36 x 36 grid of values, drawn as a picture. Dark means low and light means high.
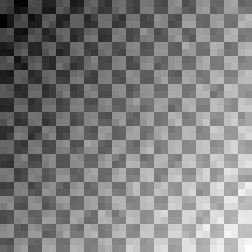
Neither half mirrors the other. No row or column stands out. The field climbs toward the bottom right. The bottom right is the ninth with the highest average. No lone cell stands out from its neighbours. The ninth with the lowest average is the top left. The field is checkered.
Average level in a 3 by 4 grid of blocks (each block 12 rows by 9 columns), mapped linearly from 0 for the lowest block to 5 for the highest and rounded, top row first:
0123 / 1234 / 2345
